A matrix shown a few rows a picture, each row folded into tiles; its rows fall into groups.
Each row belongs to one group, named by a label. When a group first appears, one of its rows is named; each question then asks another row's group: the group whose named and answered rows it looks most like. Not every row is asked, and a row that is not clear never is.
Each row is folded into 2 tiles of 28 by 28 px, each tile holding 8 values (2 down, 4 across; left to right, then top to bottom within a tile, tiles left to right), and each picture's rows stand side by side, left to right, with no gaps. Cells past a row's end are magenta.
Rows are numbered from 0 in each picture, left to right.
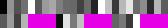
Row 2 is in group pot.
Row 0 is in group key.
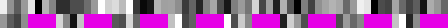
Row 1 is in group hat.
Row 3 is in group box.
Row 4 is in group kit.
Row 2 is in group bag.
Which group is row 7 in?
box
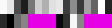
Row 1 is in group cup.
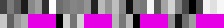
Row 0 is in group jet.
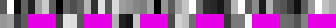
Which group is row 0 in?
box
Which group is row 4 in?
pot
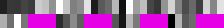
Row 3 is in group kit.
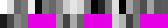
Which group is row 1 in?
bag
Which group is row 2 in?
box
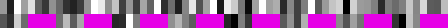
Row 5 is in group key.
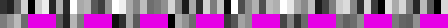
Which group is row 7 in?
jet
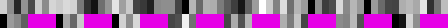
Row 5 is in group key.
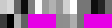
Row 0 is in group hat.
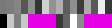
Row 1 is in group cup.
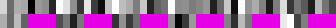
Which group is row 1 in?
jet
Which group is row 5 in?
box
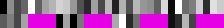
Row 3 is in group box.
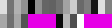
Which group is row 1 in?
pot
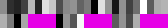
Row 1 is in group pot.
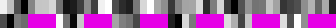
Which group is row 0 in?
hat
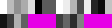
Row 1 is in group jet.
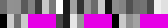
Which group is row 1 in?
cup
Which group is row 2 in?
pot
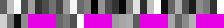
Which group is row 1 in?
pot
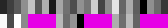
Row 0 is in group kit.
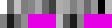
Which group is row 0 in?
cup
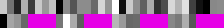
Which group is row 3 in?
bag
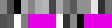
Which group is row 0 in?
kit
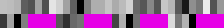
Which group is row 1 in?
hat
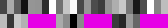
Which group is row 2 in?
hat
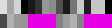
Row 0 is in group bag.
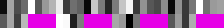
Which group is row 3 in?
key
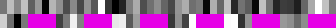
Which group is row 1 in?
cup
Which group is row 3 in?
pot
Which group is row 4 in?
box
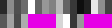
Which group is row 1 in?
box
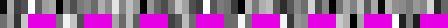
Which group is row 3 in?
hat
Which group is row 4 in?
kit
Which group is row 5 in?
kit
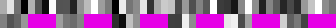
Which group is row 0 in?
jet
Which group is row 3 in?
cup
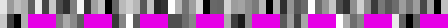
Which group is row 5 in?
key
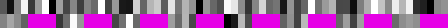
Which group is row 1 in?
cup
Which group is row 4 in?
hat
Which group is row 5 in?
key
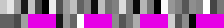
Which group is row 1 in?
pot
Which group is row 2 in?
jet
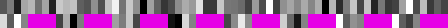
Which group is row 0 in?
kit
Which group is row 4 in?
cup
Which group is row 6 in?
kit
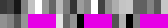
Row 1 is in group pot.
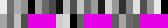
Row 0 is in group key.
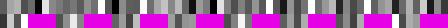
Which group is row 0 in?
pot
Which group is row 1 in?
cup
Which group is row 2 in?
key
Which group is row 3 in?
jet
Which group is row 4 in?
cup
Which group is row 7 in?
kit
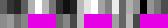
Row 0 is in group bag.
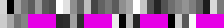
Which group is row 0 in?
box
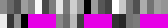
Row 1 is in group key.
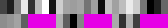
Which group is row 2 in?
bag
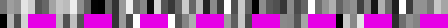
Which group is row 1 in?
bag
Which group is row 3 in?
kit
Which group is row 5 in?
key
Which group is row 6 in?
pot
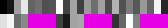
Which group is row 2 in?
cup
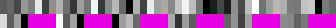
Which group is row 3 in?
bag
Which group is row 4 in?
key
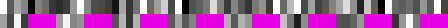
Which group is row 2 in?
key
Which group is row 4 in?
jet
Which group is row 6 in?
jet
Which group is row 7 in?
cup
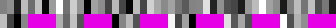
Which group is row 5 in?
kit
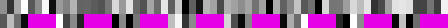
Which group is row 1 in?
bag
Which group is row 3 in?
box
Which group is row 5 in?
pot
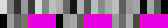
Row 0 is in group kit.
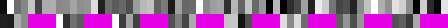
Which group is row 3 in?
key
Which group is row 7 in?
jet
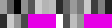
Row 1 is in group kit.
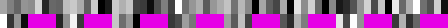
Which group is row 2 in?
bag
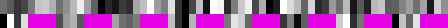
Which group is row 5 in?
jet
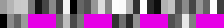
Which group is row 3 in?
cup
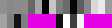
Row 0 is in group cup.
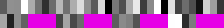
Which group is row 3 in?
box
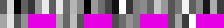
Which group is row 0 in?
box
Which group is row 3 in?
pot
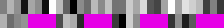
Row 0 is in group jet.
